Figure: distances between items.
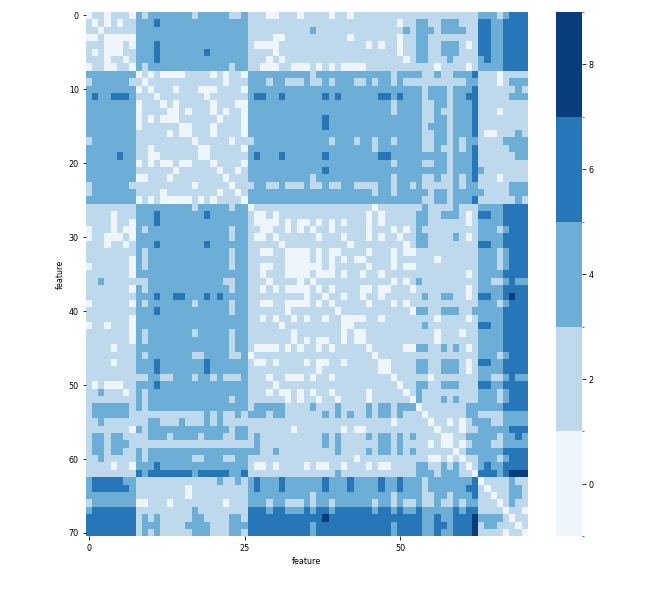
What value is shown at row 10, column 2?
4
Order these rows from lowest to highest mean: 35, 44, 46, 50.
35, 44, 46, 50
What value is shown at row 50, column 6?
2
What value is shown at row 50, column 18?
4
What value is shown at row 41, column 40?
2
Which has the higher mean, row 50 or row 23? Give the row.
50
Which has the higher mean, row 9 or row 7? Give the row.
9
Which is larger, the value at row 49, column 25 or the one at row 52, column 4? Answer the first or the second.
the first
